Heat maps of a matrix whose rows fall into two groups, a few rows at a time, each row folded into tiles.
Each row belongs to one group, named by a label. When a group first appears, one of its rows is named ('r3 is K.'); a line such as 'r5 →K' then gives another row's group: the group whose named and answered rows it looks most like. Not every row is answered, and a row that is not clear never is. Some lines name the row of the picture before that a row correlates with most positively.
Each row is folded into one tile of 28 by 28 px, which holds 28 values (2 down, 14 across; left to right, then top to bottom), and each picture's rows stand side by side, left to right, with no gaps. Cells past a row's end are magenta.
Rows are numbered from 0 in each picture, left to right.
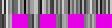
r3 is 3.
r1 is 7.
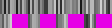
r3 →7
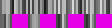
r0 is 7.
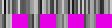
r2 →3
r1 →7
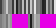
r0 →3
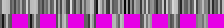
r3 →7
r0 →7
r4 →3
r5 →3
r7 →3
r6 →7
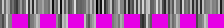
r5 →7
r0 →7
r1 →3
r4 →3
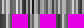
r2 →7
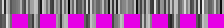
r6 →7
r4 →3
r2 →3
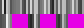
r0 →7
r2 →7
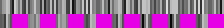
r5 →7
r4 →7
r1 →3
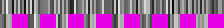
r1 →7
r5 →7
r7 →3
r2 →3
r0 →3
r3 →3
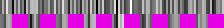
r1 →7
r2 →3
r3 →3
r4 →3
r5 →7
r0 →3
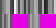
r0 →7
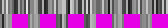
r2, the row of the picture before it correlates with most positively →0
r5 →3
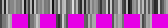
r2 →7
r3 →3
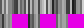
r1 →7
